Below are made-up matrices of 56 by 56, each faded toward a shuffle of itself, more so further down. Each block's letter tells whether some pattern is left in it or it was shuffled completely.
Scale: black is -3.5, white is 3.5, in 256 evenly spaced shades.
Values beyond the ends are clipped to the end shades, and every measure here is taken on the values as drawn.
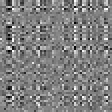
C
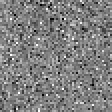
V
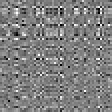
C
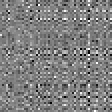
C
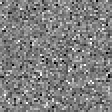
V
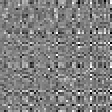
C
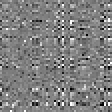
C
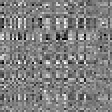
C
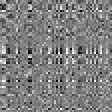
C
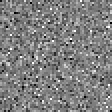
V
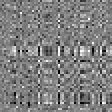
C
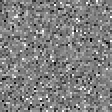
V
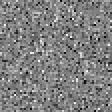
V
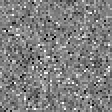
V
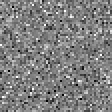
V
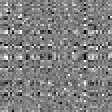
C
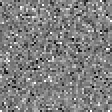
V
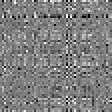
C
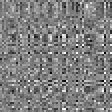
C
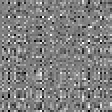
C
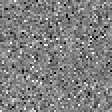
V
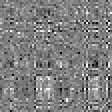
C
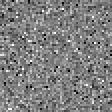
V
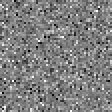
V
